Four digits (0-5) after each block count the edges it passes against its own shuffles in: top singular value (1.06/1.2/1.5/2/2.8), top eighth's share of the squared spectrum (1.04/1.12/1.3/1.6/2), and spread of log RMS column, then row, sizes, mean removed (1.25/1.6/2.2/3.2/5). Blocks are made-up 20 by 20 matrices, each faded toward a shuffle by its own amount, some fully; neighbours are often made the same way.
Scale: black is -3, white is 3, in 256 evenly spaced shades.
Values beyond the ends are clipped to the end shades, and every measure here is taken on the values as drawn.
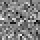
0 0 0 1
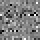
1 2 0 2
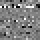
2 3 0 2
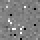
1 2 0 0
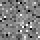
0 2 0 0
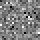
0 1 0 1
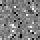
0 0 0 0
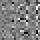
3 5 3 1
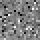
0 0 0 0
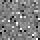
0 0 1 0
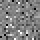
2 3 1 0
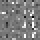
3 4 2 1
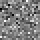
1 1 0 0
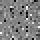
2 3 1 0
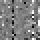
3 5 2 0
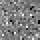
0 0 0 0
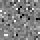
0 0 0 0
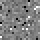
1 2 0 0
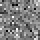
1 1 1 0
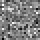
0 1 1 0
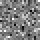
0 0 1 0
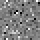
0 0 0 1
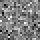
0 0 0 0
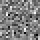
0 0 1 0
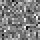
2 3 1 0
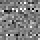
1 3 0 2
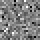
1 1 0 0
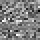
1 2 0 3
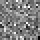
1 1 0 1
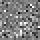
2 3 1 1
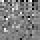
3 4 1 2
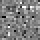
2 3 0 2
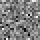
1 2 0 0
